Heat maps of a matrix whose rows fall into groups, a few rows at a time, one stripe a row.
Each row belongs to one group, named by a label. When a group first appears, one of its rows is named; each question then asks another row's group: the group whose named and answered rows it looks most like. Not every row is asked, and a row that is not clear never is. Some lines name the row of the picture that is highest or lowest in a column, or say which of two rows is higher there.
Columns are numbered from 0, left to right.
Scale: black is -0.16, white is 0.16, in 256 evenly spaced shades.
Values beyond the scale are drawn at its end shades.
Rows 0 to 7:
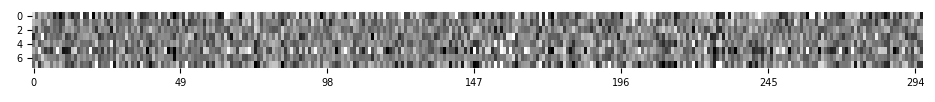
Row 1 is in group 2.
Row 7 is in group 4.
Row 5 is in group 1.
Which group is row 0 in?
2
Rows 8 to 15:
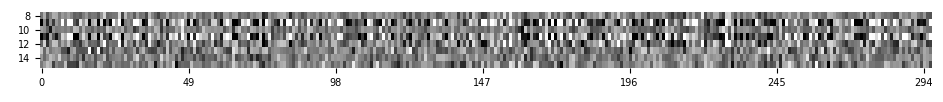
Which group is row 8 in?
4
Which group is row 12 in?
4
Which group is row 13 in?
2
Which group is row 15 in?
1
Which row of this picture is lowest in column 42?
9
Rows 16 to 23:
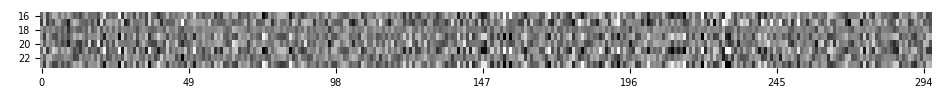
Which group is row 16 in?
4
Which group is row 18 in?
2
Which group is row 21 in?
4
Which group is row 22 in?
1
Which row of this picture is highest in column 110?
17
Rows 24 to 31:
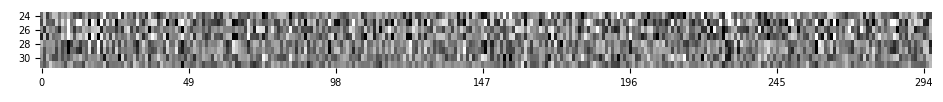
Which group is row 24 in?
4
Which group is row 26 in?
1
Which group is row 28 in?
2
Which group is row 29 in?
2
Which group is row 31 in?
1
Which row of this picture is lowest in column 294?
25
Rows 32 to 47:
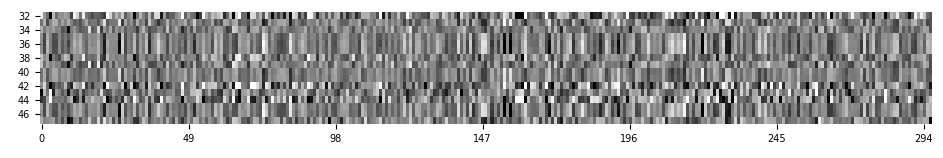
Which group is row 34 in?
2
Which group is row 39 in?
2
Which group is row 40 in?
4
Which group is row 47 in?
2
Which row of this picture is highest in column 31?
44
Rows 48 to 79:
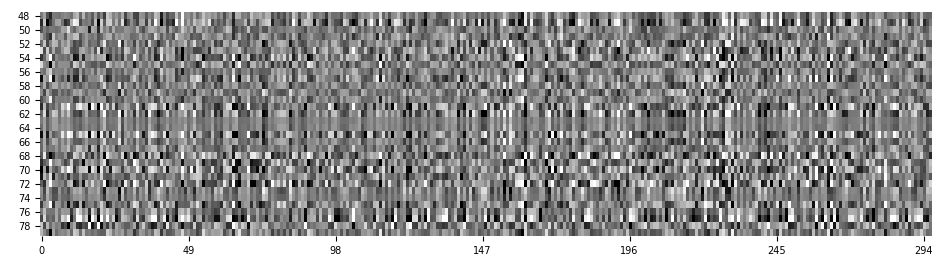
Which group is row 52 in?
4
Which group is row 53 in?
1
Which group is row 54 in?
1
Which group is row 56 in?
1
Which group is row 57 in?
1
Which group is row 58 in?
4
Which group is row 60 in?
1
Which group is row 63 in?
4
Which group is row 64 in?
4
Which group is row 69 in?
1
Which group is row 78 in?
2
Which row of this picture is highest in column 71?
68
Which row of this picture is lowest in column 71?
72
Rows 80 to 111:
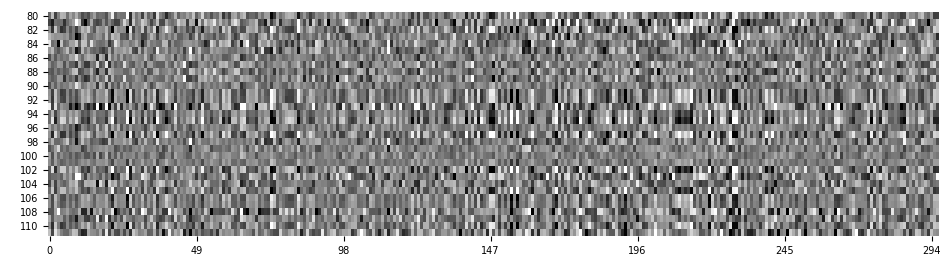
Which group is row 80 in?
4
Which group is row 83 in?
2
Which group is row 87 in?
2
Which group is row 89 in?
2
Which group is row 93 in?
2
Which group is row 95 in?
4
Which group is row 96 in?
2
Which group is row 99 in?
1
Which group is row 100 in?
2
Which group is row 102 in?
4
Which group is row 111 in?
1
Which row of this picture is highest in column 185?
111
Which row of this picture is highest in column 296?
103
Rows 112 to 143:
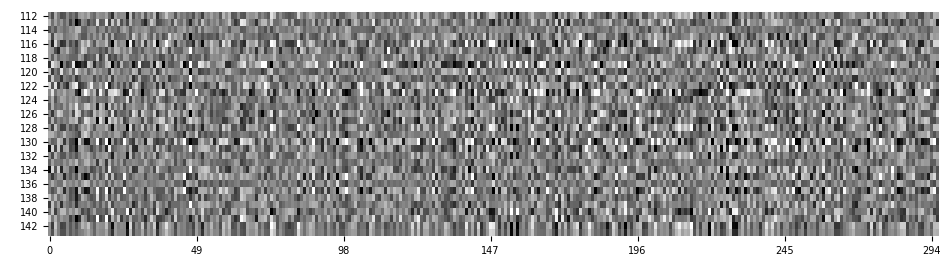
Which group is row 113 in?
2
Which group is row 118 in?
2
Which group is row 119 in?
1
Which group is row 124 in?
4
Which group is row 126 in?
1
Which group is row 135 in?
2
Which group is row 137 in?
2
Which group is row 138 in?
2
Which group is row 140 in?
4
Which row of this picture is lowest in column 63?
130
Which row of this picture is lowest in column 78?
119
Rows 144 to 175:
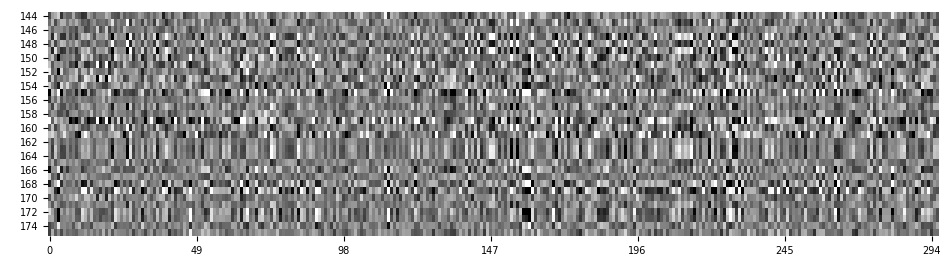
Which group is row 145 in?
4
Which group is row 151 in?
2
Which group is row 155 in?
1
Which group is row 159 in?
2
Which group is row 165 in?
4
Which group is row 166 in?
1
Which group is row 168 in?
1
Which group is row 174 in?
1
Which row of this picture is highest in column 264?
153
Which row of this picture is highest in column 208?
169
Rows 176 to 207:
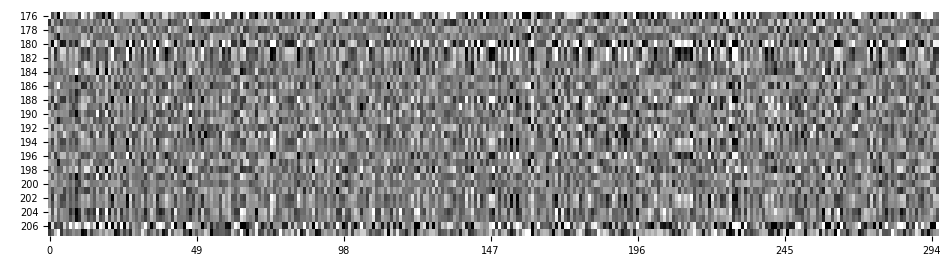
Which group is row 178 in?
1
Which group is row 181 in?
4
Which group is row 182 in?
4
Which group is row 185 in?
2
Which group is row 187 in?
2
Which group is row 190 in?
2
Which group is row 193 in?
2
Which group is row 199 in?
2
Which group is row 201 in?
2
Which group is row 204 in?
2
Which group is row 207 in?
1
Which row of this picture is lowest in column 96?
201
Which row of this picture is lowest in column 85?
201
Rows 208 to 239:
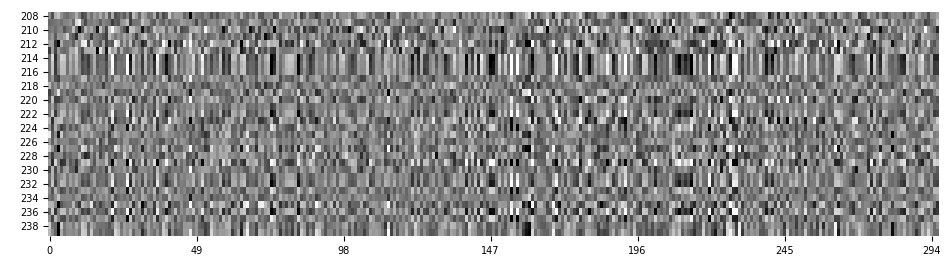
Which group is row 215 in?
4
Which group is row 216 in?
4
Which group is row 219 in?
1
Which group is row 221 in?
4
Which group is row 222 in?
4
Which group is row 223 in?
1
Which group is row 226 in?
2
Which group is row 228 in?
2
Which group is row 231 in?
4
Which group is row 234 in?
1
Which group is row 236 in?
4
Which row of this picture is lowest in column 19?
213
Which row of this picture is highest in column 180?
229
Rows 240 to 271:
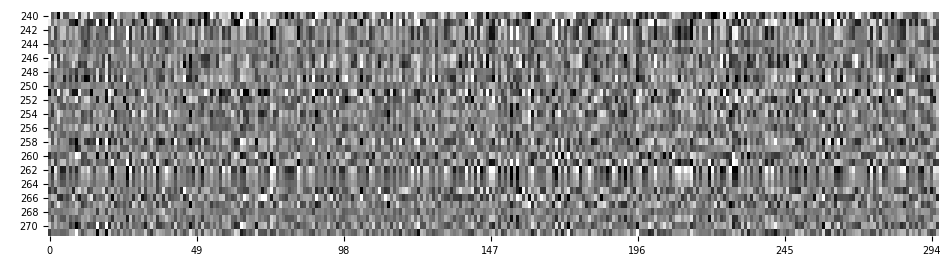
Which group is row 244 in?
2
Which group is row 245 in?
4
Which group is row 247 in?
1
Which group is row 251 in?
1
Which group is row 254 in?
1
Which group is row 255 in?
1
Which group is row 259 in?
2
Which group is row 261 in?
4
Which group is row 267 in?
1
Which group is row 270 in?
2
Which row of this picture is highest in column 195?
240
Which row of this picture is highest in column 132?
262
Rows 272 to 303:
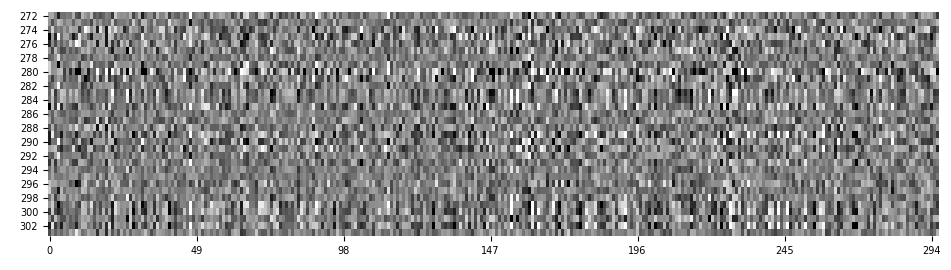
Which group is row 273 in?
1
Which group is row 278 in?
1
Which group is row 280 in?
2
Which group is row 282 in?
1
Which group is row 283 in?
4
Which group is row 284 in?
4
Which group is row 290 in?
1
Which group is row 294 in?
4
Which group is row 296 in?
2
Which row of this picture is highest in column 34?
280
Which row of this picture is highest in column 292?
274
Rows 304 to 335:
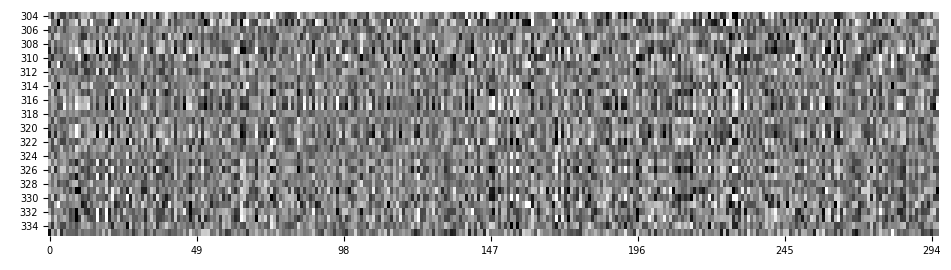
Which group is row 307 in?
1
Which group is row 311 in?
1
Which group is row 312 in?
2
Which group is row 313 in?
4
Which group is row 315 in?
4
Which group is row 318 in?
4
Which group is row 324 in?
4
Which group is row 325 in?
2
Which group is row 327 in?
2
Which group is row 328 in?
1
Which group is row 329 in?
2
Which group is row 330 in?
4
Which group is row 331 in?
1
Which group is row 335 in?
1
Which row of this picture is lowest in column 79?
305
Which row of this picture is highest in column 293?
305
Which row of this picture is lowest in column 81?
305
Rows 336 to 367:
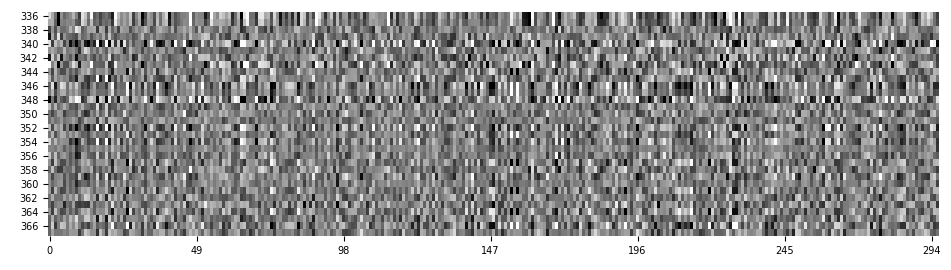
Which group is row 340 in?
2
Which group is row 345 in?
2
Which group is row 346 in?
4
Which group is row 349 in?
2
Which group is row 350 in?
2
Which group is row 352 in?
2
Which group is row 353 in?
4
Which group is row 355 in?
2
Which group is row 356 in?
2
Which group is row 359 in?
2
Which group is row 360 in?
2
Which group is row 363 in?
2
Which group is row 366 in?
4
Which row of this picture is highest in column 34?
340
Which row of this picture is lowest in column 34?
348
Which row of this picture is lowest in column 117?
348
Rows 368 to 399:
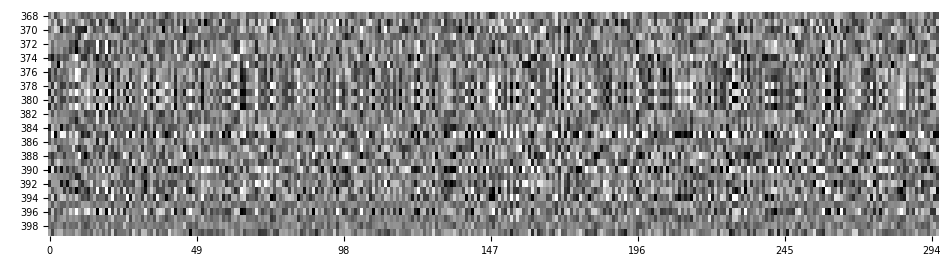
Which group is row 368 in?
4
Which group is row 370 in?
1
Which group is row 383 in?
2
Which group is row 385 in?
4
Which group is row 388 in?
2
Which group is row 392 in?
1
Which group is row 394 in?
4
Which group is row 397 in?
4
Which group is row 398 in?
2
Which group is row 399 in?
1
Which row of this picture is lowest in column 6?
392
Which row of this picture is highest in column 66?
375
